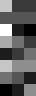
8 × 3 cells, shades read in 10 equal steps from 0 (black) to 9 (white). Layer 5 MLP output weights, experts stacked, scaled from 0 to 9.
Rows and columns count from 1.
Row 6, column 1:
7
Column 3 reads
2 3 0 2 4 5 1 5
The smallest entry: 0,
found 2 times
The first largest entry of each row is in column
1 1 1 1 3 1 1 3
